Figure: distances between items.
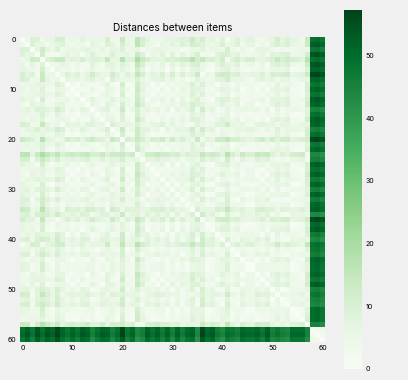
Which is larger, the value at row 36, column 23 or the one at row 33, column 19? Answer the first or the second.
the first
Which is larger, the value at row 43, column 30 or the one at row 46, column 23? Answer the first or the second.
the second
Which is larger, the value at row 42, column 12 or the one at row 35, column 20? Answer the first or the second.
the second
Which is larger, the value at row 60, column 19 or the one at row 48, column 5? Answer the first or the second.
the first
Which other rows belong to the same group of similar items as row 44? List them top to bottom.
0, 1, 2, 3, 4, 5, 6, 7, 8, 9, 10, 11, 12, 13, 14, 15, 16, 17, 18, 19, 20, 21, 22, 23, 24, 25, 26, 27, 28, 29, 30, 31, 32, 33, 34, 35, 36, 37, 38, 39, 40, 41, 42, 43, 45, 46, 47, 48, 49, 50, 51, 52, 53, 54, 55, 56, 57
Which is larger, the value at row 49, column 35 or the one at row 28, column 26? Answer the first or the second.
the first
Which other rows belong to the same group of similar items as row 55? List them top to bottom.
0, 1, 2, 3, 4, 5, 6, 7, 8, 9, 10, 11, 12, 13, 14, 15, 16, 17, 18, 19, 20, 21, 22, 23, 24, 25, 26, 27, 28, 29, 30, 31, 32, 33, 34, 35, 36, 37, 38, 39, 40, 41, 42, 43, 44, 45, 46, 47, 48, 49, 50, 51, 52, 53, 54, 56, 57
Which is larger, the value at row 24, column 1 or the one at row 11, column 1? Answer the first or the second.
the first
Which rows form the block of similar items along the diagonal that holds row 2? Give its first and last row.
0 to 57
